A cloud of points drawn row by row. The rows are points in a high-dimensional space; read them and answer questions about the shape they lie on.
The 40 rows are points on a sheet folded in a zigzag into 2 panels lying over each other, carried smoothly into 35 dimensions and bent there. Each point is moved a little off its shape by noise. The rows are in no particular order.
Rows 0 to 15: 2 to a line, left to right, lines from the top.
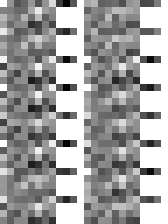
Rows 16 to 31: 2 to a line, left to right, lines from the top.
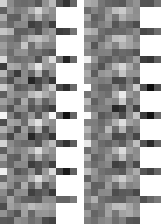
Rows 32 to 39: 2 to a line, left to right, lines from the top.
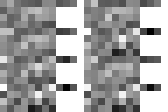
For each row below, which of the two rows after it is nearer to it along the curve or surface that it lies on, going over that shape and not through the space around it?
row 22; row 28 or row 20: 28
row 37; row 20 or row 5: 5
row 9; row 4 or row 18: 4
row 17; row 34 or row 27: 27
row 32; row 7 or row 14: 14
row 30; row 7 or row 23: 23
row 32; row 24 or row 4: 4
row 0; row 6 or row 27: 6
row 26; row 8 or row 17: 8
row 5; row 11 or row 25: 25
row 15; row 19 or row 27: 27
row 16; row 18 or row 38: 38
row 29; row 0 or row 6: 6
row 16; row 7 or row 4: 4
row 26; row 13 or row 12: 13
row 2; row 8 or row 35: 35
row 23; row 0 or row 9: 9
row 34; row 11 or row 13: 13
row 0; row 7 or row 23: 7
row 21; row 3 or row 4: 4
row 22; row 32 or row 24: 24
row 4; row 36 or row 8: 8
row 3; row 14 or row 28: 28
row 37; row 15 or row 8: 15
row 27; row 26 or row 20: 26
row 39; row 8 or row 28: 8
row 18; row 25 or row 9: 25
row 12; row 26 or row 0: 0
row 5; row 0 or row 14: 0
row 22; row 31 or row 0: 0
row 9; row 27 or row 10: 27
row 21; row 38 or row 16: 16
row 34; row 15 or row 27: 15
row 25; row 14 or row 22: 22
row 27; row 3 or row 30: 30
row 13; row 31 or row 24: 24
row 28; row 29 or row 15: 15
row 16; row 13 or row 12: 13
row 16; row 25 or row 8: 8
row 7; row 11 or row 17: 11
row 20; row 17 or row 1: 17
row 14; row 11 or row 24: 11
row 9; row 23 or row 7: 23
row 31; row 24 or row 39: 39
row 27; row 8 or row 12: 8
